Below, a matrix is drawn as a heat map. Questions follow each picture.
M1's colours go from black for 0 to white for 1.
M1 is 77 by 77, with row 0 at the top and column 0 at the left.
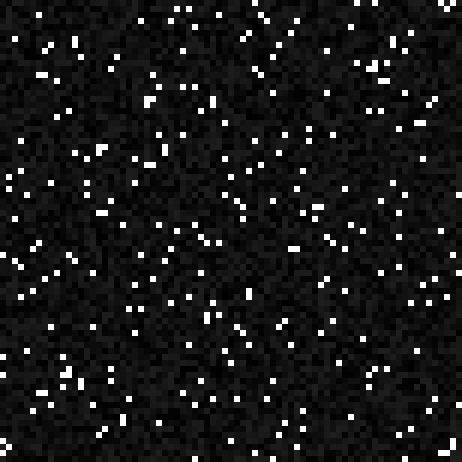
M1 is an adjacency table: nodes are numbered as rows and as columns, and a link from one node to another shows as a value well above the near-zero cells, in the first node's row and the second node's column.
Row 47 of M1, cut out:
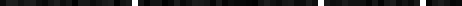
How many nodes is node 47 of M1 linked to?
3
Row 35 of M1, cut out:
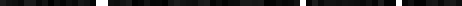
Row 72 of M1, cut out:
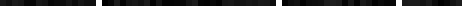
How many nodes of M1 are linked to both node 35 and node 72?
2
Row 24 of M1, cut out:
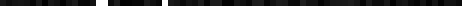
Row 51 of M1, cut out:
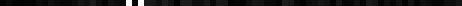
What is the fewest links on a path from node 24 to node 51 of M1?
5
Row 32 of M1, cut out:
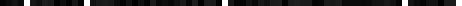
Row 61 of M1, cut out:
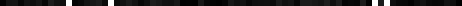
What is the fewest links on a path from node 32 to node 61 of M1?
5
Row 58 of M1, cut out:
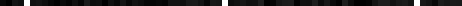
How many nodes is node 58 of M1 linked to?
3
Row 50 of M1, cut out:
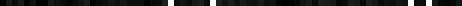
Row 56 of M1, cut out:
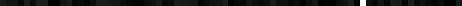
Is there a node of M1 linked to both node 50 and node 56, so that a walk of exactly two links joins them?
no
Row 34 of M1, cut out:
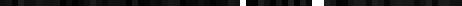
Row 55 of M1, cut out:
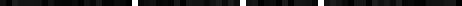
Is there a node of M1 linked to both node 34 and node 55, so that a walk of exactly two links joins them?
yes
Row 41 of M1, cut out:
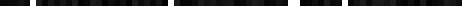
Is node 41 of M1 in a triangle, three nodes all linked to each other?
yes
